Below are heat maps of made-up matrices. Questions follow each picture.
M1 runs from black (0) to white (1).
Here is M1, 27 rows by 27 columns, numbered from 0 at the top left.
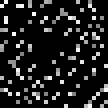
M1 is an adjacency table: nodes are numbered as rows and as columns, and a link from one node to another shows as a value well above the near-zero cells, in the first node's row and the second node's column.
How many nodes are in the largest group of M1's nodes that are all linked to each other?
5
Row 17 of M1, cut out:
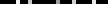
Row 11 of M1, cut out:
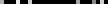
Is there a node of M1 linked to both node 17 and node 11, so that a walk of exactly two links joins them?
yes
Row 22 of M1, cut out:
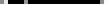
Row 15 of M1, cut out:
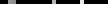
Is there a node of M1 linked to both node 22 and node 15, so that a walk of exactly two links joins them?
no
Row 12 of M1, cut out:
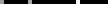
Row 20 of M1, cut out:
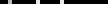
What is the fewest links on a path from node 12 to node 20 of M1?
5
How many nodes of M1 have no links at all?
0
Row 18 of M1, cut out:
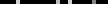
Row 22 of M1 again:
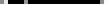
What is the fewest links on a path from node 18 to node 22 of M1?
3
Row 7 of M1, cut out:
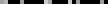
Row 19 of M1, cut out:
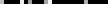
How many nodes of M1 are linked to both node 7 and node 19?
4
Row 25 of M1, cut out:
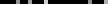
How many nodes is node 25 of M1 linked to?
5
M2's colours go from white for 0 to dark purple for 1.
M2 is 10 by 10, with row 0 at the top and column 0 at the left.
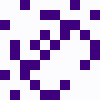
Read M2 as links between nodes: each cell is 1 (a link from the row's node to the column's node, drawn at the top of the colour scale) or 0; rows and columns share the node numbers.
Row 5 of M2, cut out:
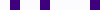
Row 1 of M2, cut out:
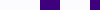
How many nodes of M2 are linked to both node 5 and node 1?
2
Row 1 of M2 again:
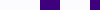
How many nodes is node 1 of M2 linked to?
3
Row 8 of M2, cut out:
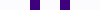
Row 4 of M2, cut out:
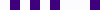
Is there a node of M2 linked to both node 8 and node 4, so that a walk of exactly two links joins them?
yes
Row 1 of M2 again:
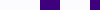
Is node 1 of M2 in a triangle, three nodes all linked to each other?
yes
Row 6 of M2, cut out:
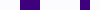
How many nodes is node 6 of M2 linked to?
3
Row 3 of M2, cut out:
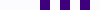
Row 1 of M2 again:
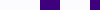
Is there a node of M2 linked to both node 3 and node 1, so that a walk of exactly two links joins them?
yes
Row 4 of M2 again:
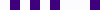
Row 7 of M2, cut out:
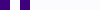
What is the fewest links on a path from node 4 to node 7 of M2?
4
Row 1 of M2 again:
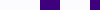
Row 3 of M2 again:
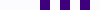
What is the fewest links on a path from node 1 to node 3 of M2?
2
